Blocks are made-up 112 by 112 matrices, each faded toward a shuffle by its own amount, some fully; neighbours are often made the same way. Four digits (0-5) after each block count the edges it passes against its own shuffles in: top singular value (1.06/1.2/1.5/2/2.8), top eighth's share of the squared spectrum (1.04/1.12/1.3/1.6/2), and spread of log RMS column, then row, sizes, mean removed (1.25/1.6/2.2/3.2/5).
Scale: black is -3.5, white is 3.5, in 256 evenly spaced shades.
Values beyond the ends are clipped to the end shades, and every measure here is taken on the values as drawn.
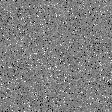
0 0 0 0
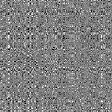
5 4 3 3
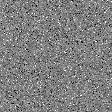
2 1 0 0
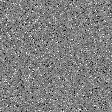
1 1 0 0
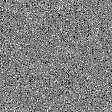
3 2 0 0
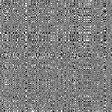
5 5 4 4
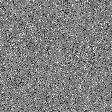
2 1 0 0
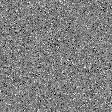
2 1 0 0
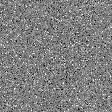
2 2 0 0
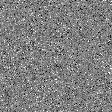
2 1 0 0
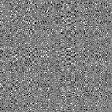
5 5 3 3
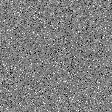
1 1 0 0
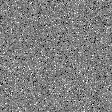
1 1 0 0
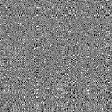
4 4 3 3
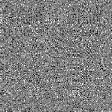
4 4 2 2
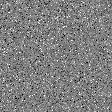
0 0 0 0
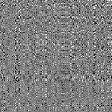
5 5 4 3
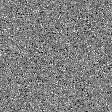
0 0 0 0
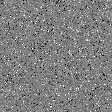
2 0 0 0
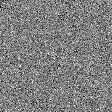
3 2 0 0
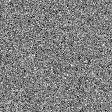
0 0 0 0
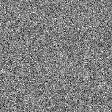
3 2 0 1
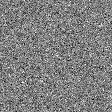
0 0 0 0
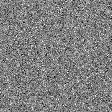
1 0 0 0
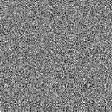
4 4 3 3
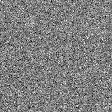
2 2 0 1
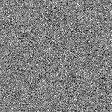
2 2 0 0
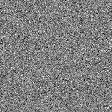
3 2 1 1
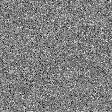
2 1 0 0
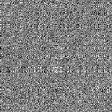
4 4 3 3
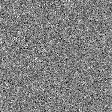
2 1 0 0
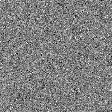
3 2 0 0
